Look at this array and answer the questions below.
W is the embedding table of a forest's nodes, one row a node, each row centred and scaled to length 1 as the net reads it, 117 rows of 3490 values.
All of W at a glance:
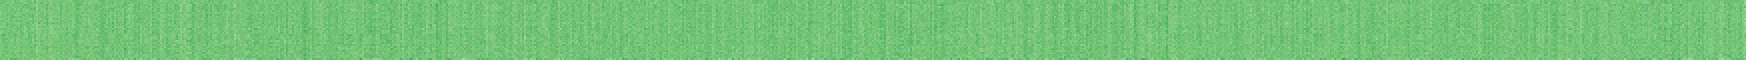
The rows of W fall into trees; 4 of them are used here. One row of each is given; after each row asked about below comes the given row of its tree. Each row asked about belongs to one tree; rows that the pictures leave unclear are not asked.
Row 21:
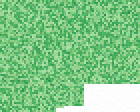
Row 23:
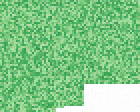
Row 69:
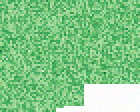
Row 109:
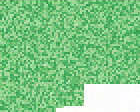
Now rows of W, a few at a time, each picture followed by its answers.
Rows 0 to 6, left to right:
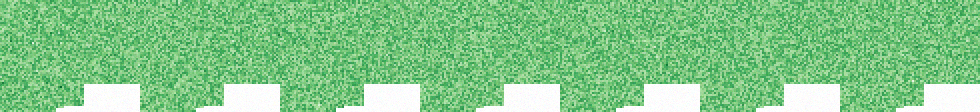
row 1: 109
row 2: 69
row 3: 109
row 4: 69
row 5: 109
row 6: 109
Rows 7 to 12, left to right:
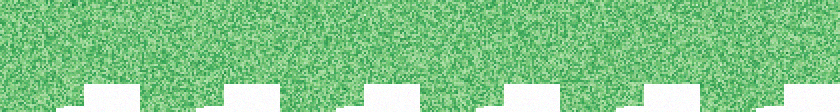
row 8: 23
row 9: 21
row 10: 21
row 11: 21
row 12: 23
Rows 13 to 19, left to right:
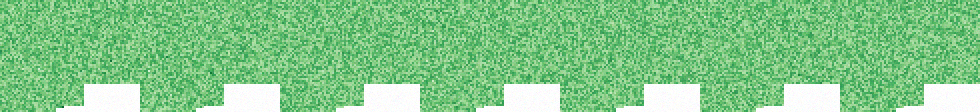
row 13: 69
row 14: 23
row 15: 21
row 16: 21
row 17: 21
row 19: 23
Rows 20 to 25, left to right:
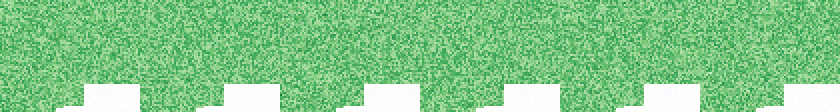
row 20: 21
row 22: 69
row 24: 21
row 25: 109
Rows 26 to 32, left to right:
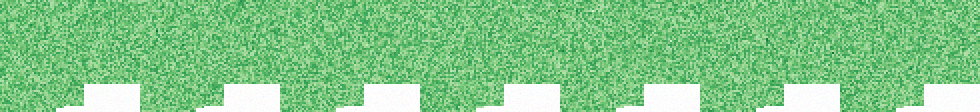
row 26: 69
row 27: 109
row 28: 21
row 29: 21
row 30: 21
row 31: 69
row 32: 21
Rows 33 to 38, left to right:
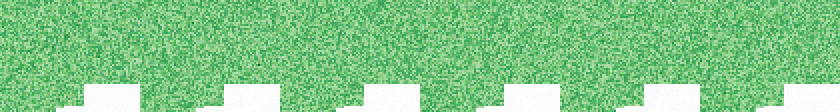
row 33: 21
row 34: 23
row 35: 109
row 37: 109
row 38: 21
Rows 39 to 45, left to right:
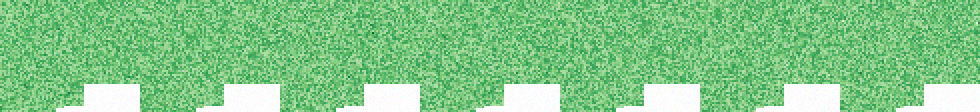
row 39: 109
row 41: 69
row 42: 109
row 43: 21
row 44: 21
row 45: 109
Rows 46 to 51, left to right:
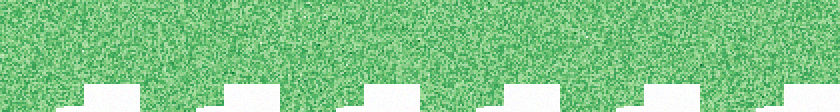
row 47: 21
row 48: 23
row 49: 109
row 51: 23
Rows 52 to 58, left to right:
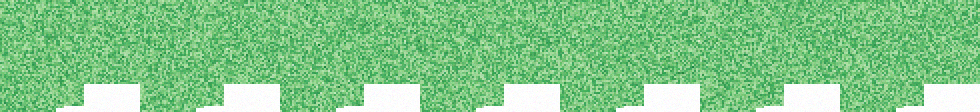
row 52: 21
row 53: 109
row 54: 21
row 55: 21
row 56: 69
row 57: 109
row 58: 69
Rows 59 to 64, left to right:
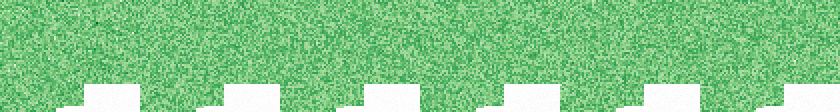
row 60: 109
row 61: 21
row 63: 109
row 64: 21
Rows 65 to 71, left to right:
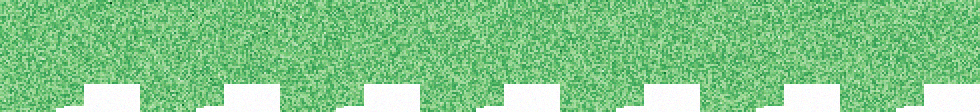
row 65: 109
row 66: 69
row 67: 21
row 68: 69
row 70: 23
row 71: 69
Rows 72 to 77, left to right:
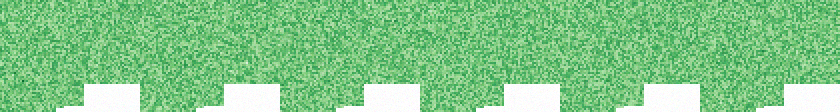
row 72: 69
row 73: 23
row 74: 21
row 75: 69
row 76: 21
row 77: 23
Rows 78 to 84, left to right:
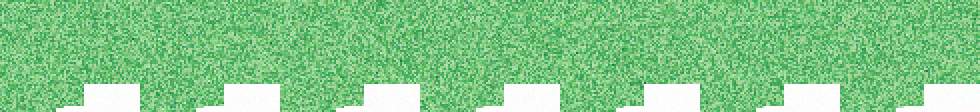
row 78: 69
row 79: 23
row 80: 109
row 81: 109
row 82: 69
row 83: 69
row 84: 23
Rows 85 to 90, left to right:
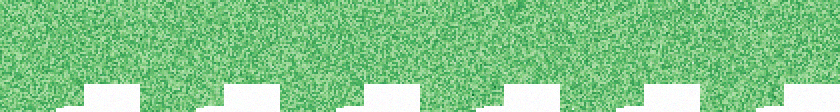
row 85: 69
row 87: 69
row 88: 109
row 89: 69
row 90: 109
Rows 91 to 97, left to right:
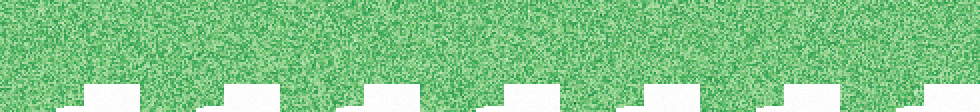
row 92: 23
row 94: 23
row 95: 21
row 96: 21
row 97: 109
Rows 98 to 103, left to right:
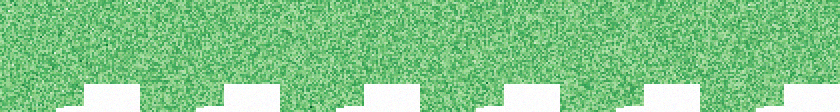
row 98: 109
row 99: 21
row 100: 69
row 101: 21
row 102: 109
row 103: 21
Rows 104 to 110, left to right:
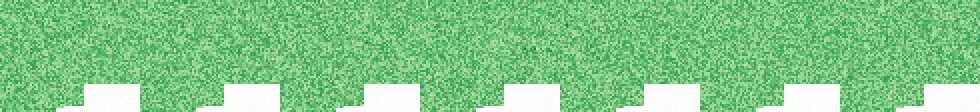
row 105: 21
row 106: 23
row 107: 23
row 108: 69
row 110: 21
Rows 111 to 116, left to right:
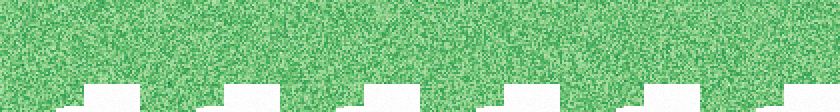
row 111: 109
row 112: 109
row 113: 21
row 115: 69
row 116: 23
